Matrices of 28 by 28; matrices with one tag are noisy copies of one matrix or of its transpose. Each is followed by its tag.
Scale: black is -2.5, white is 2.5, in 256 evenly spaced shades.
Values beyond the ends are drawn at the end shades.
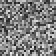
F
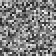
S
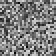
F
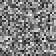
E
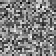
E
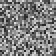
F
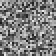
S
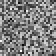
F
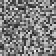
F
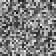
S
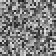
S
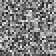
E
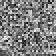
E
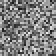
F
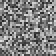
E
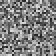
E
